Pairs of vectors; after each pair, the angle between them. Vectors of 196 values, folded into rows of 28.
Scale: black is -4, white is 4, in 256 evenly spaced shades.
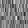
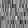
nearly parallel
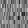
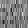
partly opposed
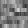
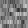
nearly opposite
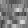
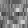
nearly parallel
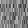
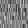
orthogonal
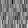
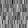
nearly parallel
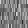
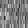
partly opposed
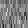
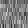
nearly parallel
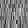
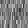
nearly opposite
